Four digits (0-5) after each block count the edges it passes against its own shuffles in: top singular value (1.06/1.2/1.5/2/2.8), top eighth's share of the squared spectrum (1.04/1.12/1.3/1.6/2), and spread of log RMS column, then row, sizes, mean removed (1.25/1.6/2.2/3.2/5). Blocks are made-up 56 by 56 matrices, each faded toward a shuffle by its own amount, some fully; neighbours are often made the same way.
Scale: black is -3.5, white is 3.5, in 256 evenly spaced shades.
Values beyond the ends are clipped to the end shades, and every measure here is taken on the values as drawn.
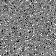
3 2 0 0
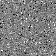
2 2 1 0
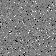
0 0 0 0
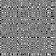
5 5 3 3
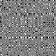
4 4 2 2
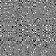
4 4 2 2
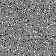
1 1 0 0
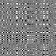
5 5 3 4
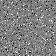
1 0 0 0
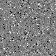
2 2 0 0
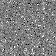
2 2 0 0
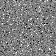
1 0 0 0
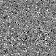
2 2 1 1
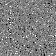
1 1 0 0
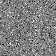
1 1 0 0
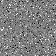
0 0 0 0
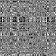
4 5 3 3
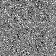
0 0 0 0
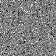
3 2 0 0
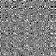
4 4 2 2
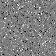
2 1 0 0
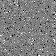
2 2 0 0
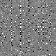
4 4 2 1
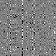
4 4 3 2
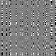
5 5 4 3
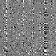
4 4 3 2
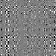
5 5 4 3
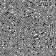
2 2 0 0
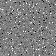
1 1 1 0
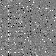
3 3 1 0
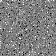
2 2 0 0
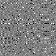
4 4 2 2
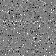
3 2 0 0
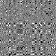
4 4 2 3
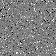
2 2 0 0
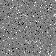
2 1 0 0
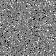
0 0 0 0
